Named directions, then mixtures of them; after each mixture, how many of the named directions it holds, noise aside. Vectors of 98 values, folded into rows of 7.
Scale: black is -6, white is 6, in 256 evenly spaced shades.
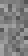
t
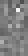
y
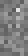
two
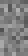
two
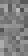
two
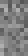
two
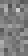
two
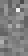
one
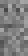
two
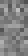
two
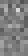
two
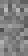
two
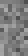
one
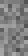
one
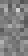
two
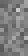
two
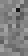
two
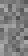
one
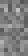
two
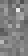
one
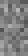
two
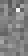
one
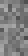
one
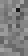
two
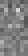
two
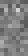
two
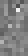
one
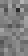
two
